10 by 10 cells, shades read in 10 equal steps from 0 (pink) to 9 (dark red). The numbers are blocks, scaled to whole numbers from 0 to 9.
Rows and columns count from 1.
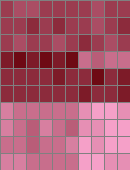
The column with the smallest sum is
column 9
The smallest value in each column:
2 2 3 2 3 2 0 0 0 0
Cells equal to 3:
18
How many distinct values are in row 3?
3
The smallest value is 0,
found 9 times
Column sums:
49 50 54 52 53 53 39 38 35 40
